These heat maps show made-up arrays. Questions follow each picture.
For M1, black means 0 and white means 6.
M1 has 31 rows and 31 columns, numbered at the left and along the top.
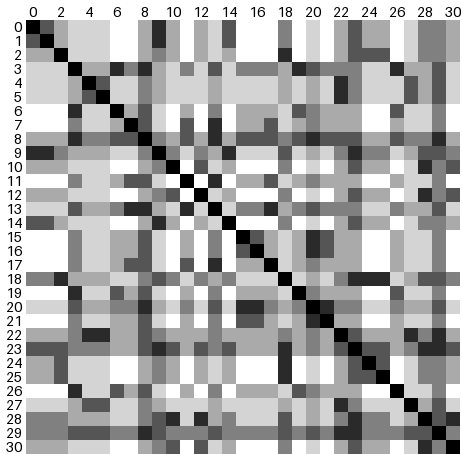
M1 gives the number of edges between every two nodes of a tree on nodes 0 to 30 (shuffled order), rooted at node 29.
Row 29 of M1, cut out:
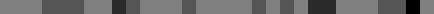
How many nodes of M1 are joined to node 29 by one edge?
3
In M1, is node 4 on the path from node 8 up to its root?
no
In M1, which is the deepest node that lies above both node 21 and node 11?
8
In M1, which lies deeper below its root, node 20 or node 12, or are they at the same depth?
node 12
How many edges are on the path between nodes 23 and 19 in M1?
4
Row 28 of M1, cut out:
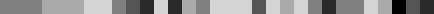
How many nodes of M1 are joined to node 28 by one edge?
4
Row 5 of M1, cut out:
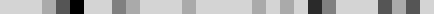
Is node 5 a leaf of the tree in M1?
yes
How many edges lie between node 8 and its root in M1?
1
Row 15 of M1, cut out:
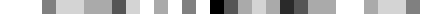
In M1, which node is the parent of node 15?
20
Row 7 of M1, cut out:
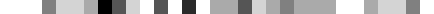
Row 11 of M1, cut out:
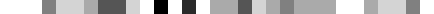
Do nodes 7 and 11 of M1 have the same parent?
yes
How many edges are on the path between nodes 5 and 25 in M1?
5
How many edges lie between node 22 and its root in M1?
1
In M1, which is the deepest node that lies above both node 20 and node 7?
8
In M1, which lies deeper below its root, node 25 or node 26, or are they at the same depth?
the same depth
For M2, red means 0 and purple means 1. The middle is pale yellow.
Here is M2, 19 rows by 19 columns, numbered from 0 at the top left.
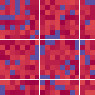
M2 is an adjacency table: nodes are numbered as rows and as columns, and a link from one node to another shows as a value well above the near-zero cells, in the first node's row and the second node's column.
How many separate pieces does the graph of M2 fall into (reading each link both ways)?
1
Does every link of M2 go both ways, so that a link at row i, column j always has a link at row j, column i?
yes
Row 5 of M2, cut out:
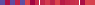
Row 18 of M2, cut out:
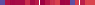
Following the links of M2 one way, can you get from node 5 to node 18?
yes
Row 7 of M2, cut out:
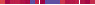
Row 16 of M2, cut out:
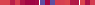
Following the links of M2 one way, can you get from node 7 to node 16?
yes
